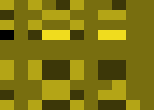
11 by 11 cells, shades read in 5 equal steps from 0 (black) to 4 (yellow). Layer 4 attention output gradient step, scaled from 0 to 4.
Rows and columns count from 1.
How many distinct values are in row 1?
3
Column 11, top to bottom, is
2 2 2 2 2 2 2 2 2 2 2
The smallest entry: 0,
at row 4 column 1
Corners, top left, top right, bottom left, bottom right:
3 2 3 2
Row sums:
23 25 25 26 22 22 21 21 25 24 22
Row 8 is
3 2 3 1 1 3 2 1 1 2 2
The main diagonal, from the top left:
3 2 3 4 2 2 2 1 3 2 2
